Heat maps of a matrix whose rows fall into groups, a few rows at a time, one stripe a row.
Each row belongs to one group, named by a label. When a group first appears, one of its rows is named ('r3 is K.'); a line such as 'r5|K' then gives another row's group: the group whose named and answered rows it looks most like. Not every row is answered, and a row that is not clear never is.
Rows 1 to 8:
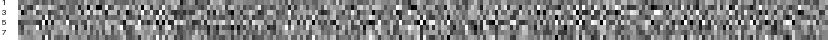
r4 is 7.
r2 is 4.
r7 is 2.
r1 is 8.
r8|7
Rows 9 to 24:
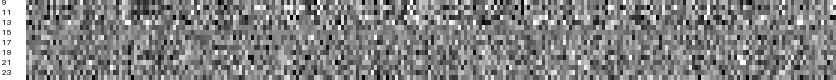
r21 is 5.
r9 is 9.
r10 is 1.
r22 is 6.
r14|8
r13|2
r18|5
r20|1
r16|4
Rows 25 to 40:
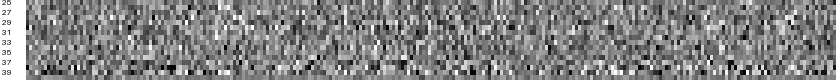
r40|4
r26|8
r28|6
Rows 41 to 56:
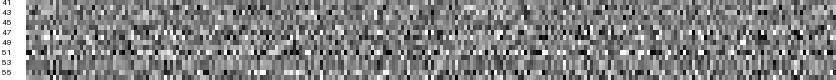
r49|5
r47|7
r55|1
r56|7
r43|4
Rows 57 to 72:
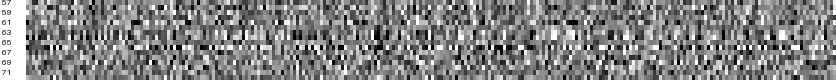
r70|8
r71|9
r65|4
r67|9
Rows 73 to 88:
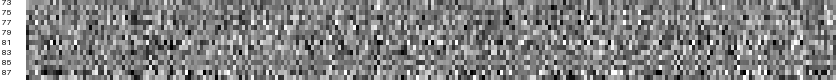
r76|4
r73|7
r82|1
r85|4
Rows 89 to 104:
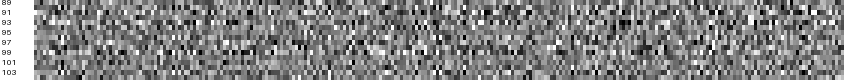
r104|1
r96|7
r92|5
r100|4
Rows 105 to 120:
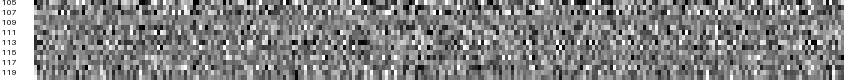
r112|1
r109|6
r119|2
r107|7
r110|9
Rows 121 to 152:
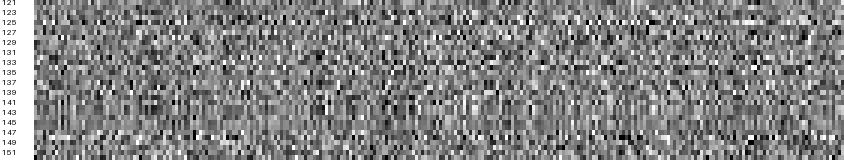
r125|5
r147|6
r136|9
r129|2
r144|6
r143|9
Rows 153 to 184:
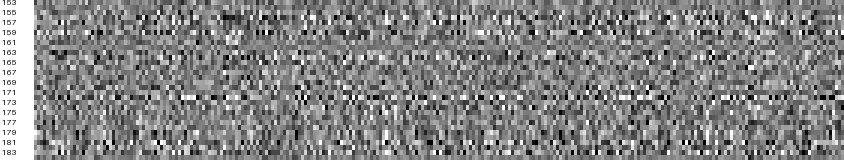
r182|6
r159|1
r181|4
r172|8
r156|5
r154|6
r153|1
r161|8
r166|5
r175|2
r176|2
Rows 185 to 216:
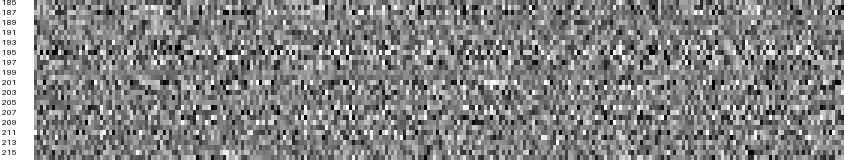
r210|9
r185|1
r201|5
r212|2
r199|1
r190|4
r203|9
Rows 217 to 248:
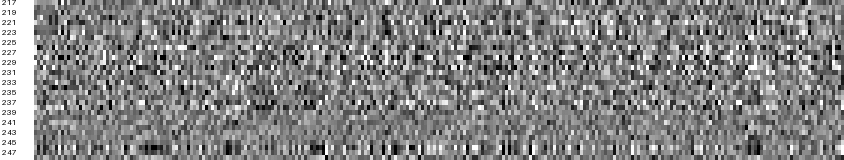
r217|7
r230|5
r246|9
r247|9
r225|2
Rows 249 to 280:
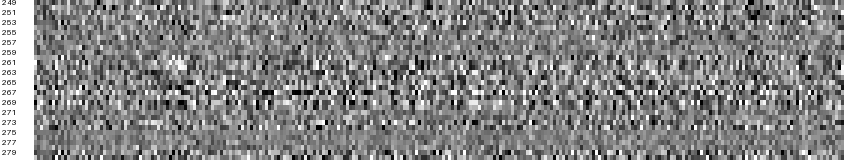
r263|9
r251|9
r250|4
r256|6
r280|2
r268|6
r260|7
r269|1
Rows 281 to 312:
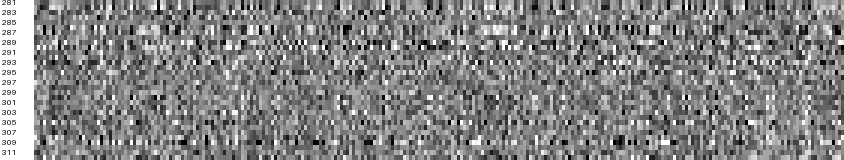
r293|8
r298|8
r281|4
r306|8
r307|8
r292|2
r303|6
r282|4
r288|2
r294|6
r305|5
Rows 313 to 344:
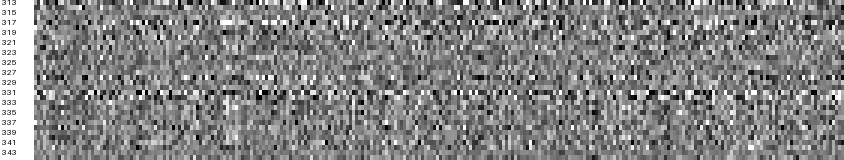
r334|8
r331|5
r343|2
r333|6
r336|8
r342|5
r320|4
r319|5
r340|8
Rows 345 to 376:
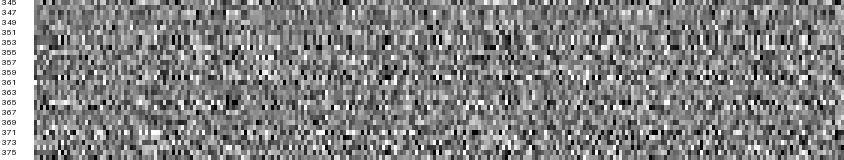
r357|9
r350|4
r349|6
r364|9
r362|5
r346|5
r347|8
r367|8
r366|8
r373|7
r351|9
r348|8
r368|9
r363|9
